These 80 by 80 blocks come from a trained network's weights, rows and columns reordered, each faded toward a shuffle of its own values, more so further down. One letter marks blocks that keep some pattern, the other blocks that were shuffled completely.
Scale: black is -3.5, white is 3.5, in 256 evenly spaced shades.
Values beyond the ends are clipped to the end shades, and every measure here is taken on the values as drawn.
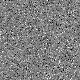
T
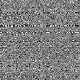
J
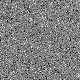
T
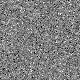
T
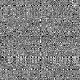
J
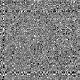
J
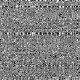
J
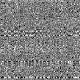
J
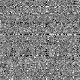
J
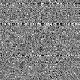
J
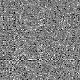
J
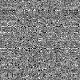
J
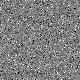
T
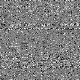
J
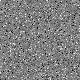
T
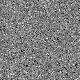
T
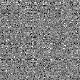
J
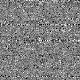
J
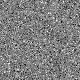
T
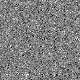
J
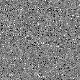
J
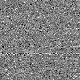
J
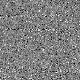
J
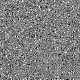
J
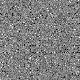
J
